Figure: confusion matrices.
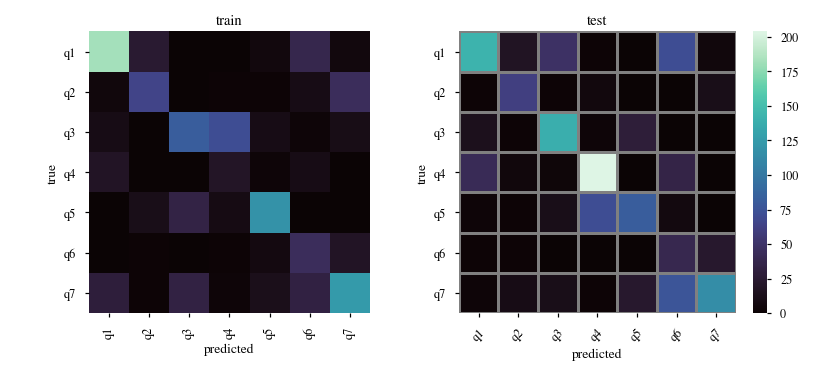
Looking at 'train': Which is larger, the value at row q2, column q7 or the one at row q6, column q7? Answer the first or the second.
the first
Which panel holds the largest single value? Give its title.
test
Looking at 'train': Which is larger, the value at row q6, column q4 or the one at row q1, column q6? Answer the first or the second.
the second
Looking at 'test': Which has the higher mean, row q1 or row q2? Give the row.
q1
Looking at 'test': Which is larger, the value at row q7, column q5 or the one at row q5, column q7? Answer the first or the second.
the first
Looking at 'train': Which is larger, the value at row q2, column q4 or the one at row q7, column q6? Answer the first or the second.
the second
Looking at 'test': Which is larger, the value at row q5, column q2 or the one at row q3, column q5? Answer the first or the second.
the second
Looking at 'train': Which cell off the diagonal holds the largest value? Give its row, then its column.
q3, q4
